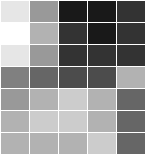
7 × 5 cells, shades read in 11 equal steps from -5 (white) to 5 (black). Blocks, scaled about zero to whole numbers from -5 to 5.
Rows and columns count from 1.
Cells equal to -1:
3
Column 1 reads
-4 -5 -4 0 -1 -2 -2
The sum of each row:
6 3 4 3 -7 -9 -8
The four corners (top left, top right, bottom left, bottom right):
-4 3 -2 1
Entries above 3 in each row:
2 1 0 0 0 0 0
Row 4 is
0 1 2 2 -2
